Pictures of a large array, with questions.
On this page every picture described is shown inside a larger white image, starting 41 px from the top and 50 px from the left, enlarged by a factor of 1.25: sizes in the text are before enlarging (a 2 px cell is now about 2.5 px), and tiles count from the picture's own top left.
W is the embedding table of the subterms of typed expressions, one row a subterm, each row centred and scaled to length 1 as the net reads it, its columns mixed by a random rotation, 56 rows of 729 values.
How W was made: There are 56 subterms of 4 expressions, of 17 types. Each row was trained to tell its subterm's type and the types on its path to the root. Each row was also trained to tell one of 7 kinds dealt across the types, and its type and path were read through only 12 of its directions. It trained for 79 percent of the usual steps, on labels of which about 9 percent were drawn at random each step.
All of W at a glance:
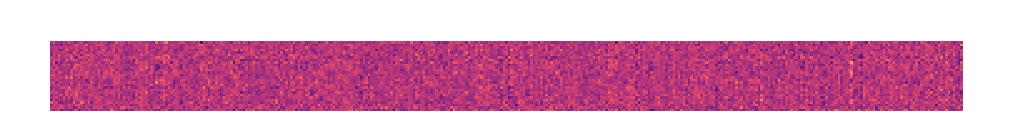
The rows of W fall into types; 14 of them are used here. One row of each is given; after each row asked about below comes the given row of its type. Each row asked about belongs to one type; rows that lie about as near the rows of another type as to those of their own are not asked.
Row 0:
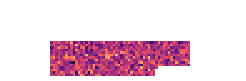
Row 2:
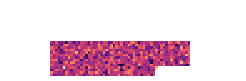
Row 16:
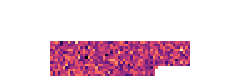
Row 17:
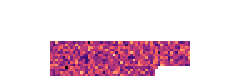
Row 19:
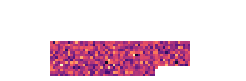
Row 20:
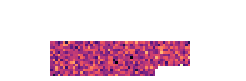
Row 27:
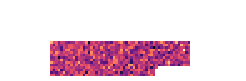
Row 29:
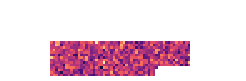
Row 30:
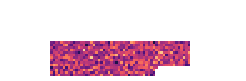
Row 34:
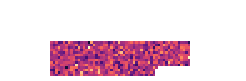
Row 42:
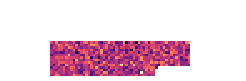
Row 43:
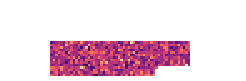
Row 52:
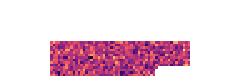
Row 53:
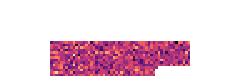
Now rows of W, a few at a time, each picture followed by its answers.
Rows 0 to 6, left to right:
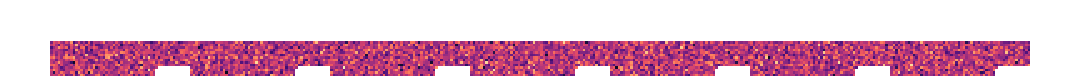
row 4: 42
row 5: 0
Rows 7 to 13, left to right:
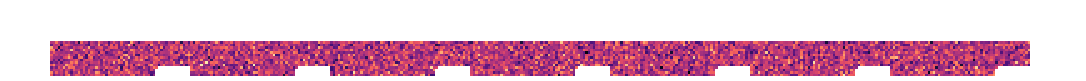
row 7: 2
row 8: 19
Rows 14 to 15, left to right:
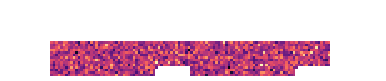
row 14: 34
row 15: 30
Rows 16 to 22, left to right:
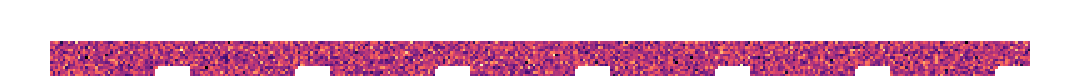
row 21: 27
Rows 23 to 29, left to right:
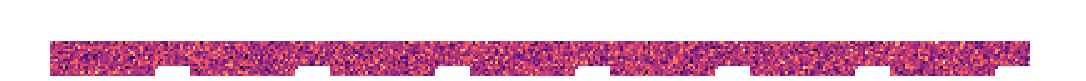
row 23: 17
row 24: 52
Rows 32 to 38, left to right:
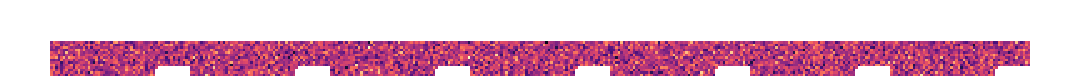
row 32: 29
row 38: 42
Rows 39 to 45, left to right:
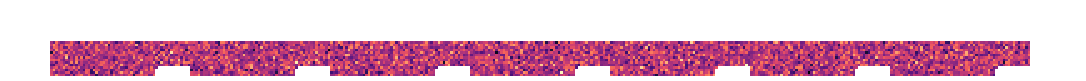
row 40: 34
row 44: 42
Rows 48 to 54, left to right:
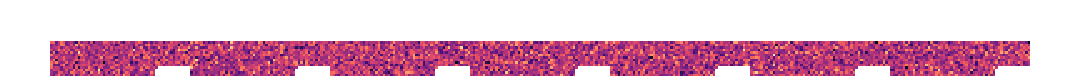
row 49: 17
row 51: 43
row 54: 34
